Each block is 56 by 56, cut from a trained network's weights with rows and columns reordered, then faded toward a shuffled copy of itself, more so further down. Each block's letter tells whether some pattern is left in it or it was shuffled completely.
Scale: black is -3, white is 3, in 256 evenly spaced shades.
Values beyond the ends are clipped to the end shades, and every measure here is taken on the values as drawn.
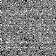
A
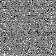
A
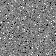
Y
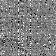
A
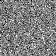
Y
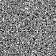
A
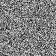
Y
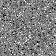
Y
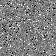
Y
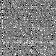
A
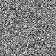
A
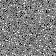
Y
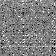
A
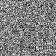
A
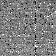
A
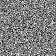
Y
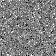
Y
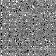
A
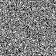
Y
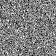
Y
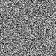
A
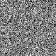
A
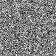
Y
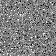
Y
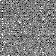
A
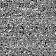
A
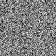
A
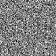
A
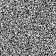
Y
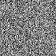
A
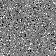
Y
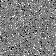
Y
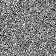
Y
